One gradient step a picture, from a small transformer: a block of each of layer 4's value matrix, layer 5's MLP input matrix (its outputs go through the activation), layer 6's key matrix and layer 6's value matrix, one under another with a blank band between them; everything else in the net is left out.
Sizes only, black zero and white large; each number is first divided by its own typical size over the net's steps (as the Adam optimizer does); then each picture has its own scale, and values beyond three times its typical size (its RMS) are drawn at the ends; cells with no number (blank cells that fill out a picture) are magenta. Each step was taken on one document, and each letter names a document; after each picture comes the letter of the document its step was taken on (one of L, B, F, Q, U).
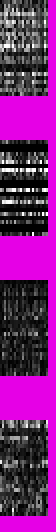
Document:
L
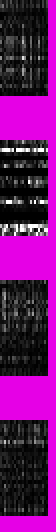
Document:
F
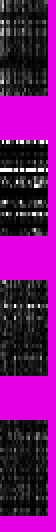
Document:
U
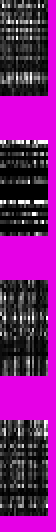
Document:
U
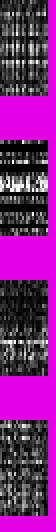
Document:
L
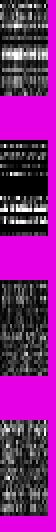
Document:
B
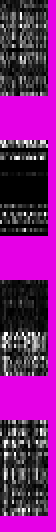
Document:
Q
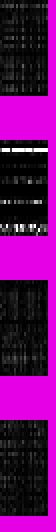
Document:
F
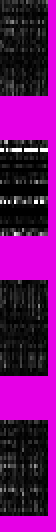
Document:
F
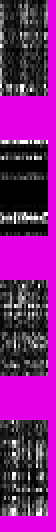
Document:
Q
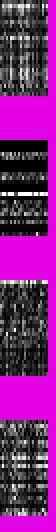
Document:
Q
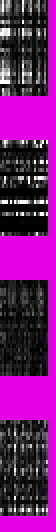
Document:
U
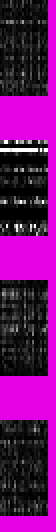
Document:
F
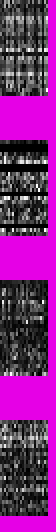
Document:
L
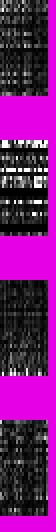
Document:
U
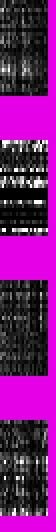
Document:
U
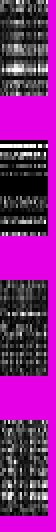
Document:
B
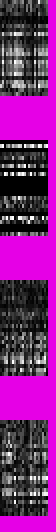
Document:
B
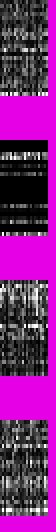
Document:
B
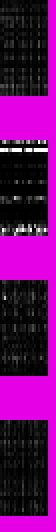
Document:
F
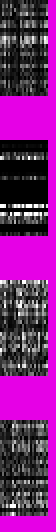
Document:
Q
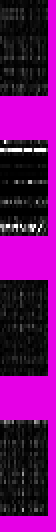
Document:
F
